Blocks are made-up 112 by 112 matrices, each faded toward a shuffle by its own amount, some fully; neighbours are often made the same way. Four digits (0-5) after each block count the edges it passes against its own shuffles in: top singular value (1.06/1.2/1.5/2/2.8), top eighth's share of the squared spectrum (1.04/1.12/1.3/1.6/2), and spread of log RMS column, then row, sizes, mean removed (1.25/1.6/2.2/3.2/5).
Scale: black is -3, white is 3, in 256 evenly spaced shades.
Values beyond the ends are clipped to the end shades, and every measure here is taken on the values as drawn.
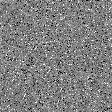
1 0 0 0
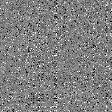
3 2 2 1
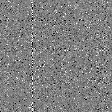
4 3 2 2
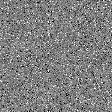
2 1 1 0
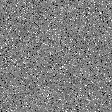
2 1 0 0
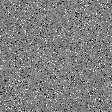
1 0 0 0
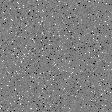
2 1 0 0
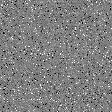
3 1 0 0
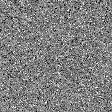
0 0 0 0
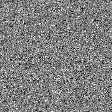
0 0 0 2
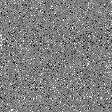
3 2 1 1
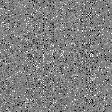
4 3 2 1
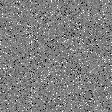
2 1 0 0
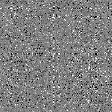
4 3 2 2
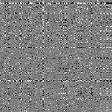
5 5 3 4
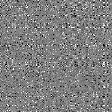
4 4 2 3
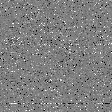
3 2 0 1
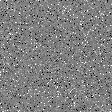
1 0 0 0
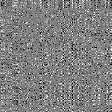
5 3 3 3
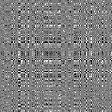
5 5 4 4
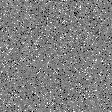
0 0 0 0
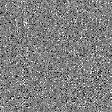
4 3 1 2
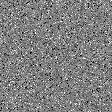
2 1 0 1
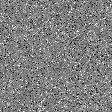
1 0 0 0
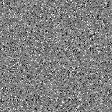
3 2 1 1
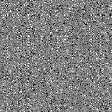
4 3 2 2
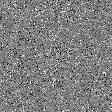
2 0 0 0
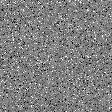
0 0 0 0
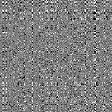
5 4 4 3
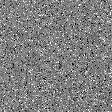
0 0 0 0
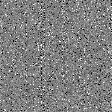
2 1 2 0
